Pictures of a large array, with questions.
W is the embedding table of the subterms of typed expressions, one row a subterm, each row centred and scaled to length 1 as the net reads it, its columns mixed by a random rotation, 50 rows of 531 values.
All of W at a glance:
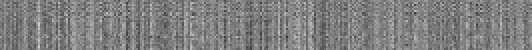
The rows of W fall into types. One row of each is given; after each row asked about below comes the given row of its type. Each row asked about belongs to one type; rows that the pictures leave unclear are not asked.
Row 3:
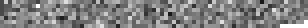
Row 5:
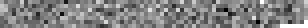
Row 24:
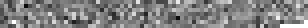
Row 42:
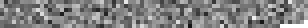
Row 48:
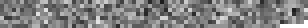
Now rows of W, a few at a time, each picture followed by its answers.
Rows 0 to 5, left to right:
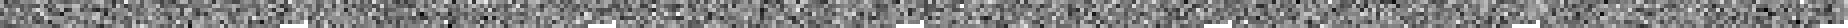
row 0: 42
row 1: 24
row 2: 48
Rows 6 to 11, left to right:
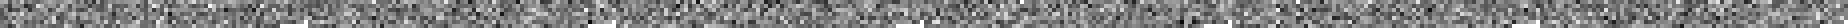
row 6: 3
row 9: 5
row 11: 24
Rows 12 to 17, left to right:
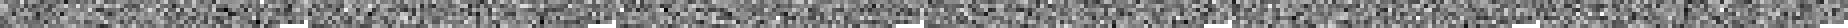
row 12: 5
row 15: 42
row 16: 3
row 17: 48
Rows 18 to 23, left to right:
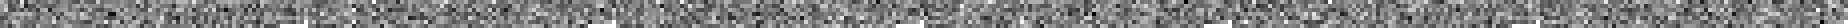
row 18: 5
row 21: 3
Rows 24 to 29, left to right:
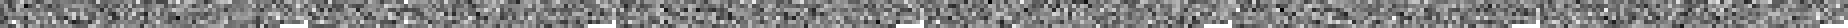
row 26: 42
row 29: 24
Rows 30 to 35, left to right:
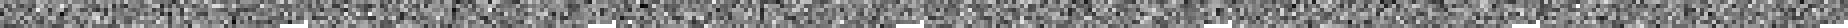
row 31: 48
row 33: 48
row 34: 48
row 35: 3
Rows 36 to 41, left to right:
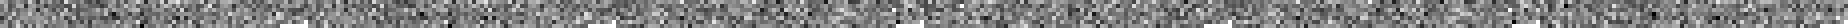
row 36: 24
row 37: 24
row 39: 3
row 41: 24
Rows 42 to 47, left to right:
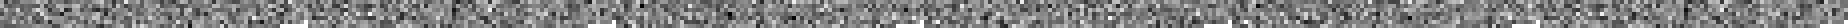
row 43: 48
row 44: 24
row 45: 3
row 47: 48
